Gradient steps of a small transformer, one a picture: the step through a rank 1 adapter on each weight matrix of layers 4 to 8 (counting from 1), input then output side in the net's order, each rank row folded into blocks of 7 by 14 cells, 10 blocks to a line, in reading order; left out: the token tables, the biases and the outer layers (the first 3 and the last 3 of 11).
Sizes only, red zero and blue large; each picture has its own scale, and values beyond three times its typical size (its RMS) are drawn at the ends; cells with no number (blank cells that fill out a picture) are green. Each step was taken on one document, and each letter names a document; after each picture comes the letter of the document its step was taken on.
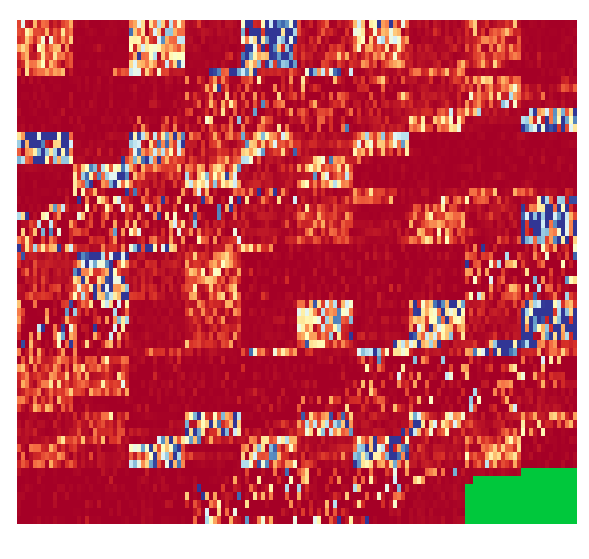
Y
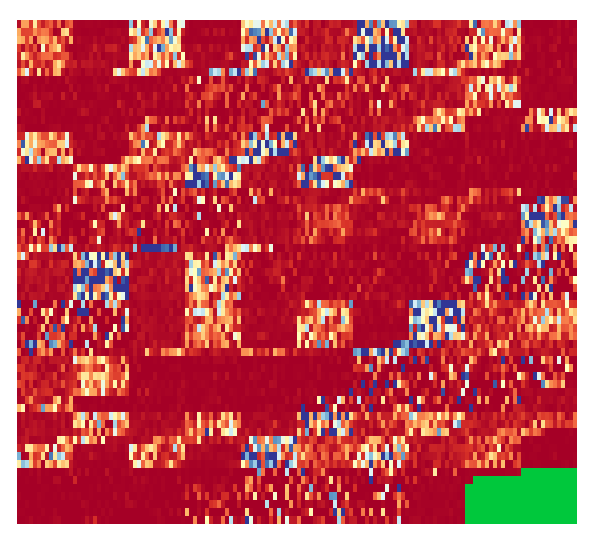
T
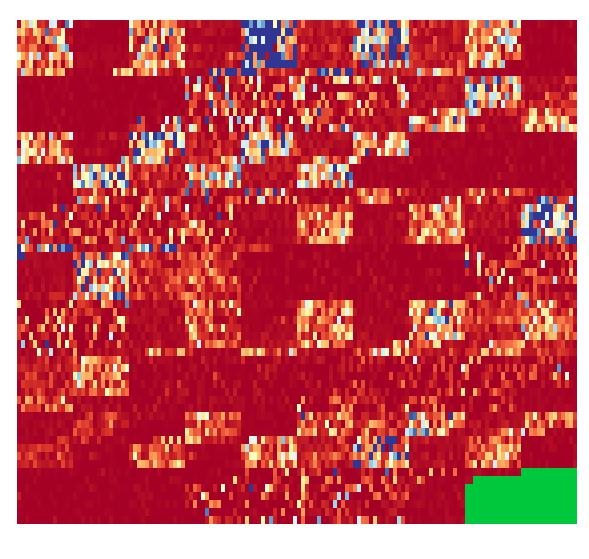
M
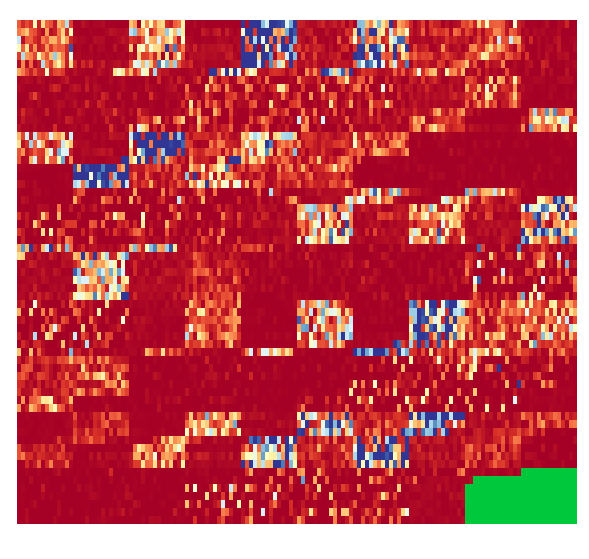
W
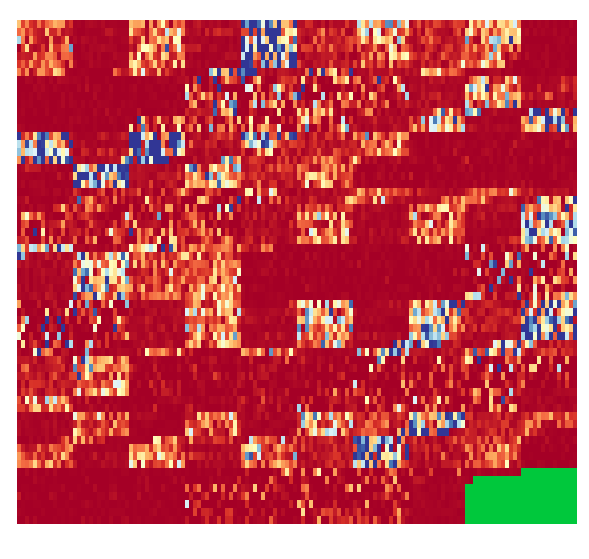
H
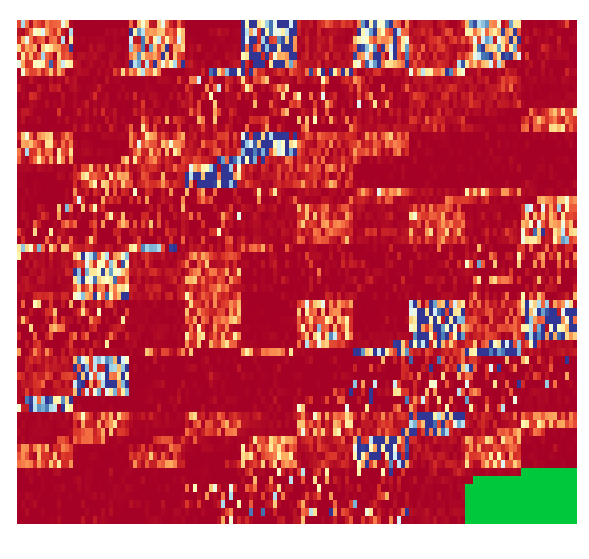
W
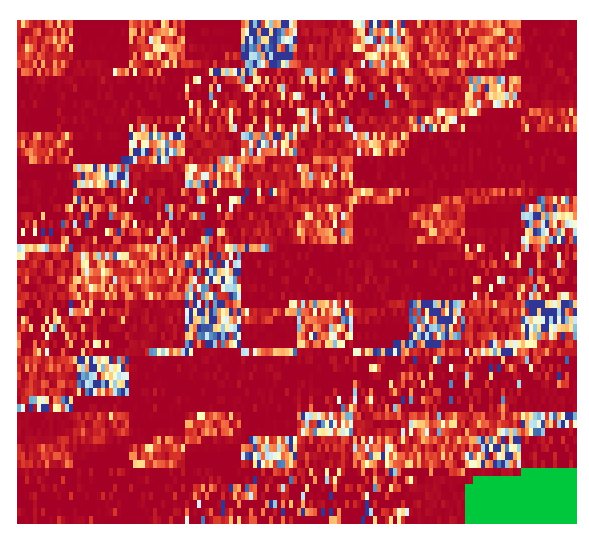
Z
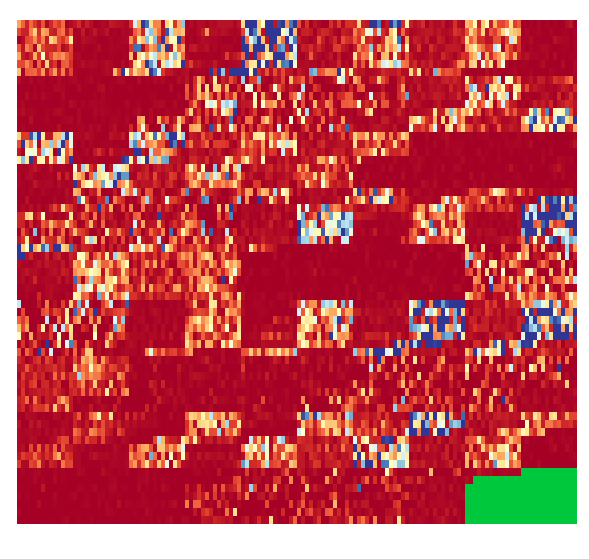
H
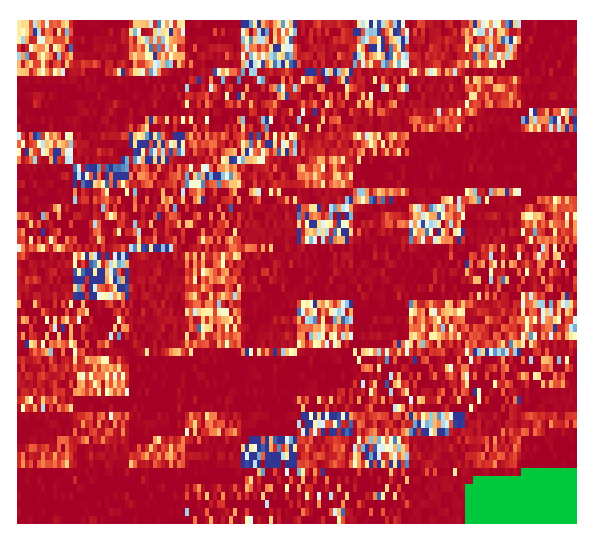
T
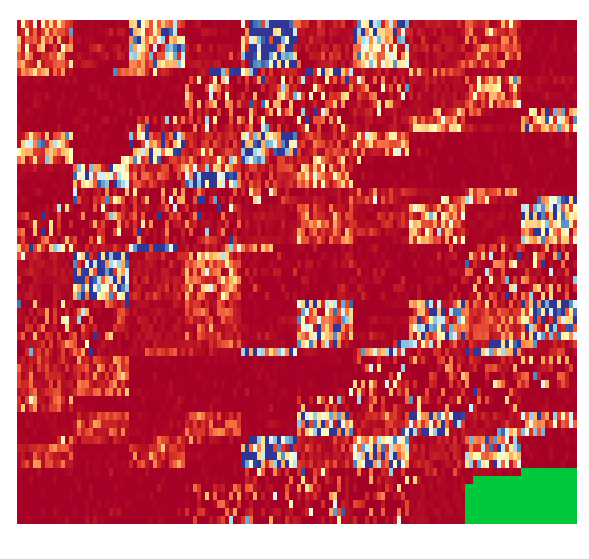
T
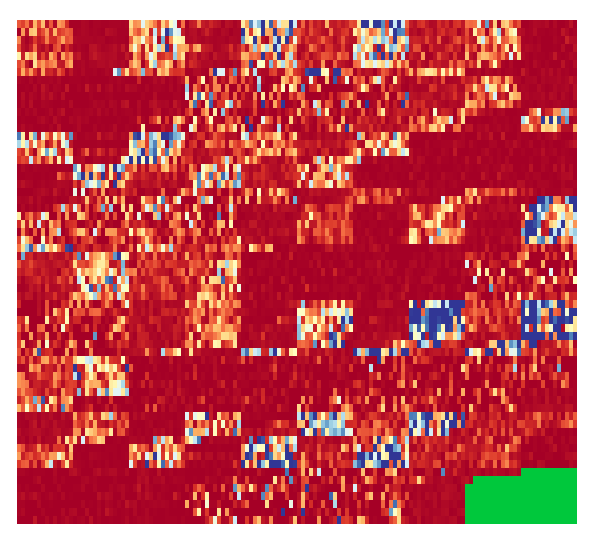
M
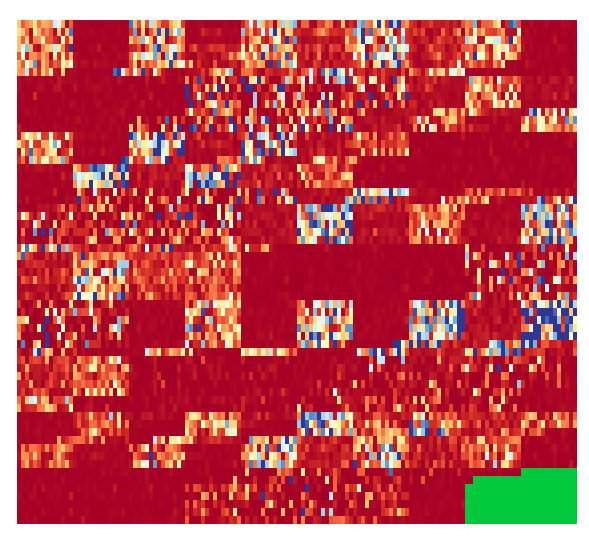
Z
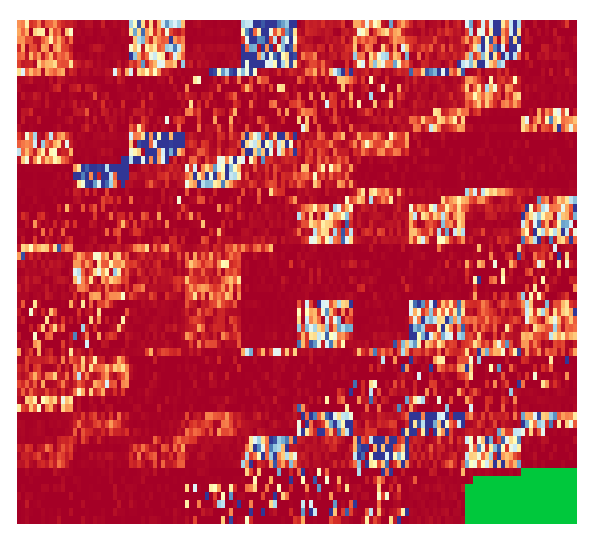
W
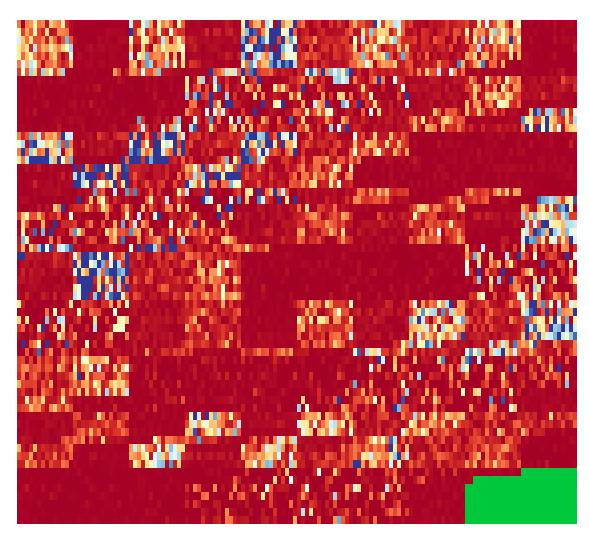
M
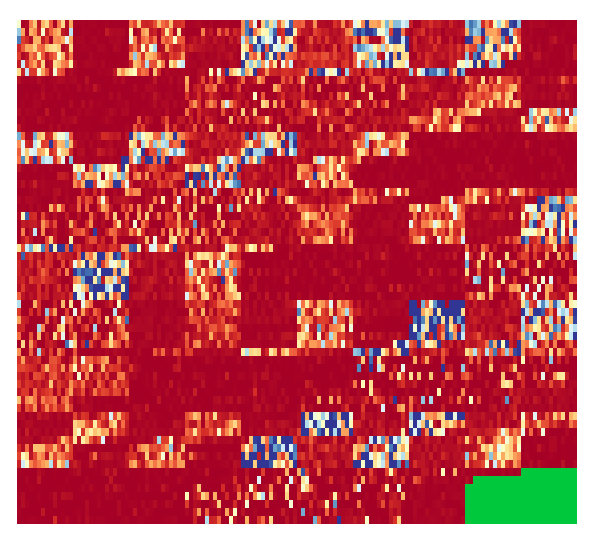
Y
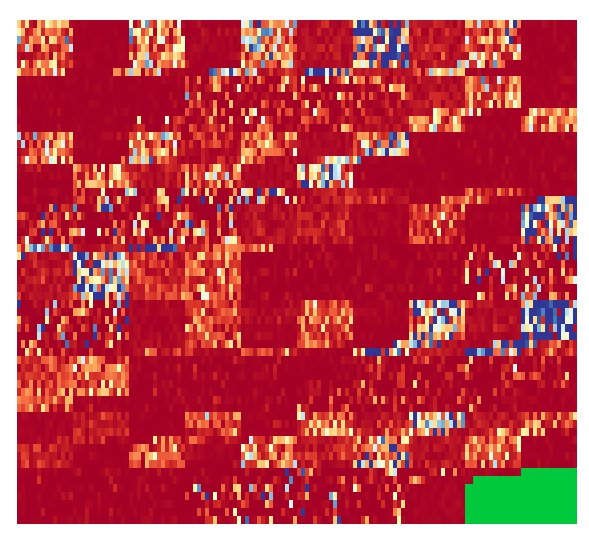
Y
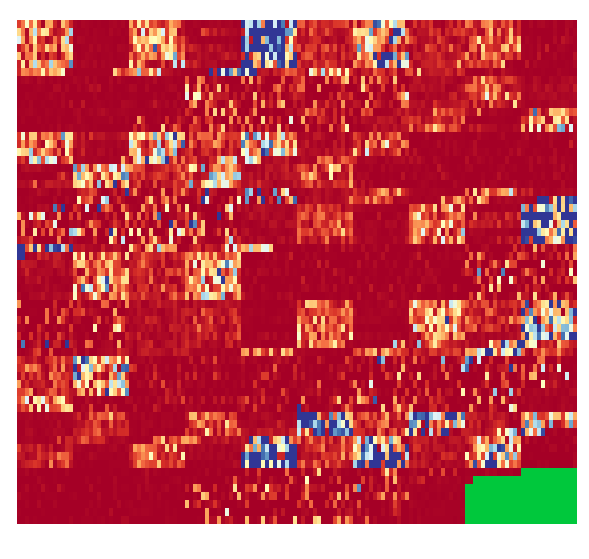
M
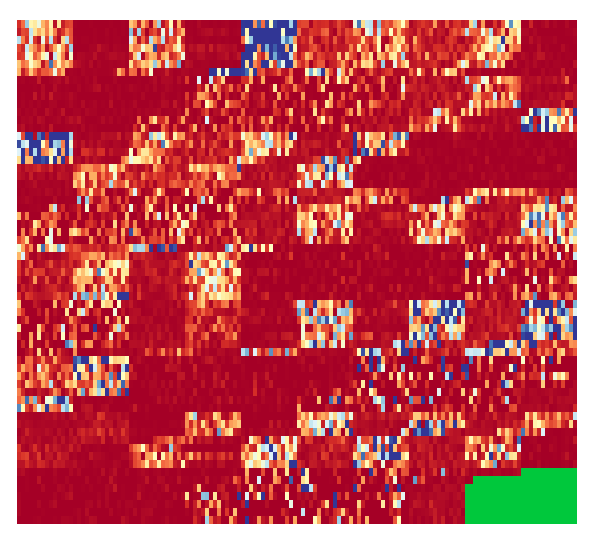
Y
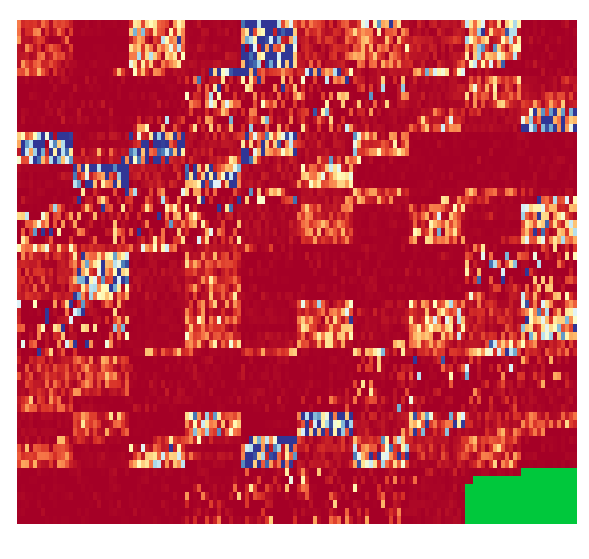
Y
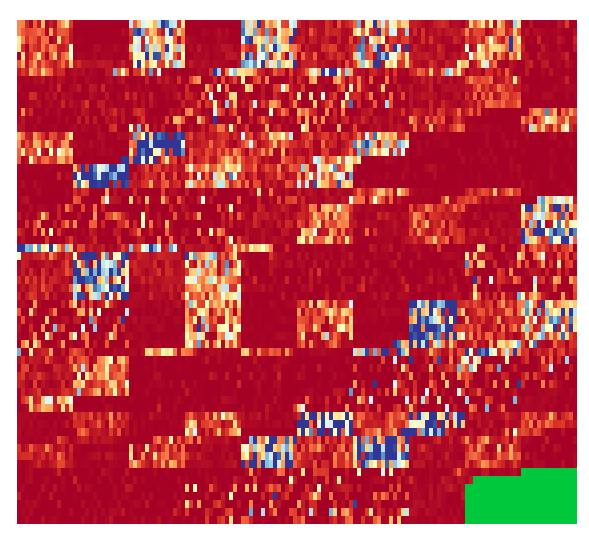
W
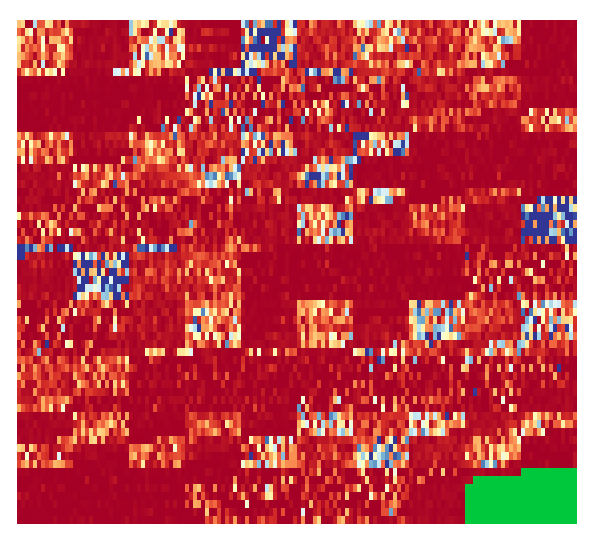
M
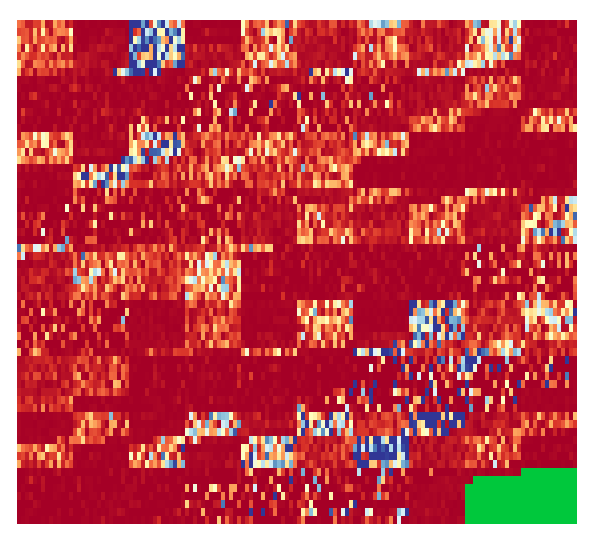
W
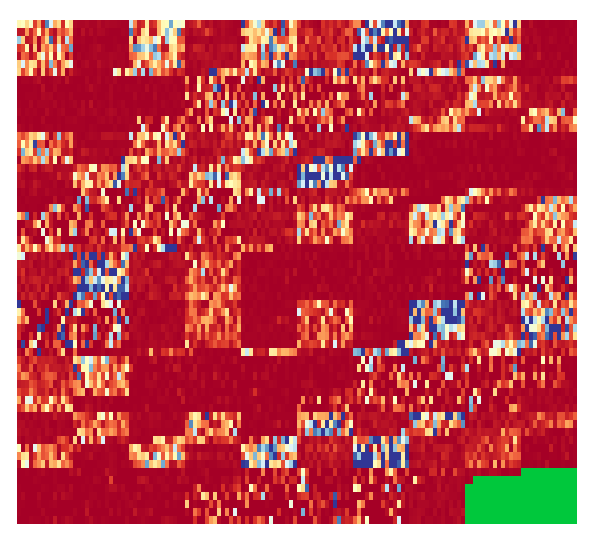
Y
